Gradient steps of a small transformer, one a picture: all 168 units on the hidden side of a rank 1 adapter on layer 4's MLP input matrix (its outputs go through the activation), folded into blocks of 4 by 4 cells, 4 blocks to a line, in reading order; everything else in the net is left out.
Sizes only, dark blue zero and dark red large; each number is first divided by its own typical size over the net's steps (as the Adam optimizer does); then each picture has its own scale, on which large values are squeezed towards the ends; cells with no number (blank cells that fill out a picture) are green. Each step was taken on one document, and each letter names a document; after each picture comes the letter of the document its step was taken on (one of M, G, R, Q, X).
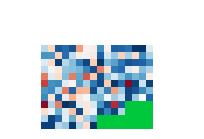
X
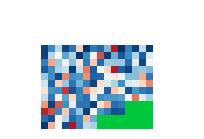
X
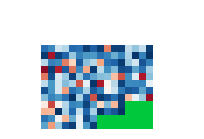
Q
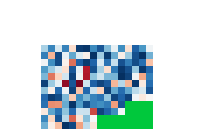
Q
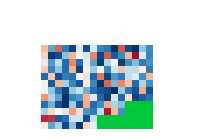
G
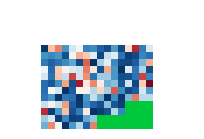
Q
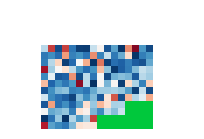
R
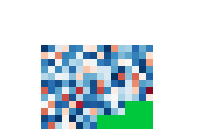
X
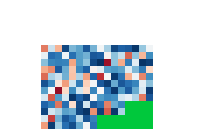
G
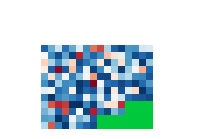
Q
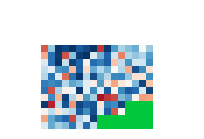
G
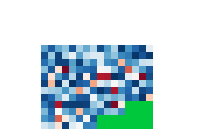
Q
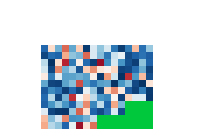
R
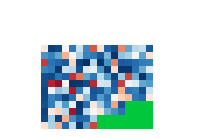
G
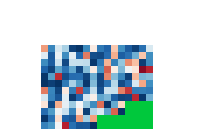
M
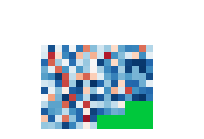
R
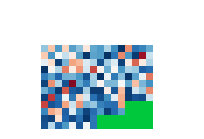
M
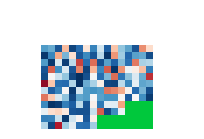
M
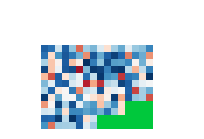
X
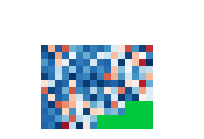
M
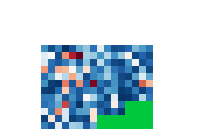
Q
